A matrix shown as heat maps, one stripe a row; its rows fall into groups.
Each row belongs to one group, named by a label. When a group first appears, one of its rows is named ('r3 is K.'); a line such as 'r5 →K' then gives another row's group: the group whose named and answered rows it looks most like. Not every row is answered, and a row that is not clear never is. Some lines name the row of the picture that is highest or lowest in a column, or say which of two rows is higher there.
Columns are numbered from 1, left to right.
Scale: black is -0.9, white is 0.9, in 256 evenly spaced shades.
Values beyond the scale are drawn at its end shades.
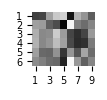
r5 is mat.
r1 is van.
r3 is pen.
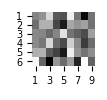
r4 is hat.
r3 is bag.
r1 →hat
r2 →hat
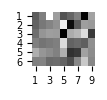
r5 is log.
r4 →bag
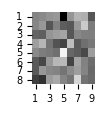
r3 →van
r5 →bag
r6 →van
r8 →van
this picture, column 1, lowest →8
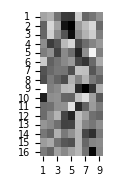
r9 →pen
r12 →hat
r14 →hat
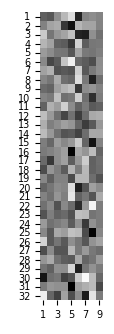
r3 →log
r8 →hat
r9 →van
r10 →hat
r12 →log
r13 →pen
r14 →log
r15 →hat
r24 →mat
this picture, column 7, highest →30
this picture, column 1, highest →32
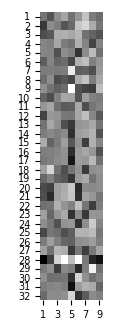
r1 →van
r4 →hat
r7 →bag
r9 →bag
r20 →van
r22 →hat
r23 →mat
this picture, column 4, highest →28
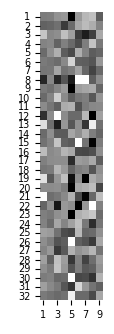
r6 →bag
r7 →hat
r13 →mat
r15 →hat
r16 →pen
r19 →mat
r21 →pen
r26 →bag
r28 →mat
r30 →bag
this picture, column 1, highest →21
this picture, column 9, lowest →20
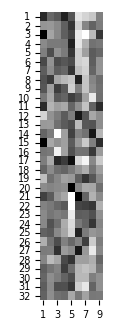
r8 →van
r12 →log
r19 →pen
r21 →van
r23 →bag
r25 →van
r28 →hat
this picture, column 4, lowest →1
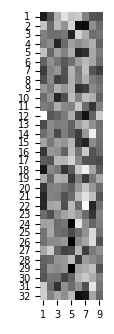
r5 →log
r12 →pen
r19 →mat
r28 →van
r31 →mat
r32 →log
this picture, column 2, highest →27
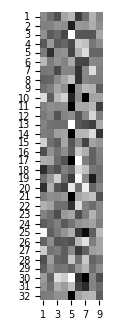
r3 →bag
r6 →log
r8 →van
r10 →mat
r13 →bag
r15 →mat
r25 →pen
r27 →log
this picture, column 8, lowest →19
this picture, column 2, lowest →5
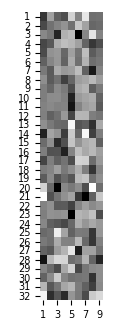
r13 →bag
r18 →hat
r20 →mat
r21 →pen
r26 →hat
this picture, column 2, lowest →32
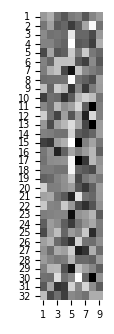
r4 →bag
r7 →hat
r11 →hat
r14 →bag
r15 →van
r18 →bag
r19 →van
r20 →pen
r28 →bag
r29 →hat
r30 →hat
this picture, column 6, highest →30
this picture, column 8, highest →2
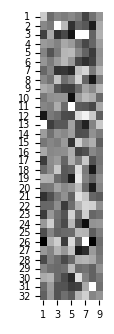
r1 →pen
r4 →pen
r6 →pen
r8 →hat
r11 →bag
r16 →log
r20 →hat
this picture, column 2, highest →24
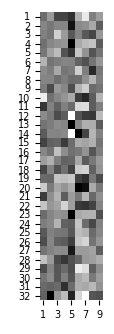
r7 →hat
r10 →pen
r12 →bag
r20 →log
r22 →pen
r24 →hat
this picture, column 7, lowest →20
